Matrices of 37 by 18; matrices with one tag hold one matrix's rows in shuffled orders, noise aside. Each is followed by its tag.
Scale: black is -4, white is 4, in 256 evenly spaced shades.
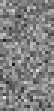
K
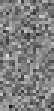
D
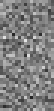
K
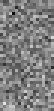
K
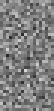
D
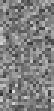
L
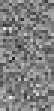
K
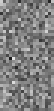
L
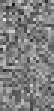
K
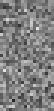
K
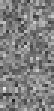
K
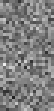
K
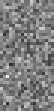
D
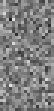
L
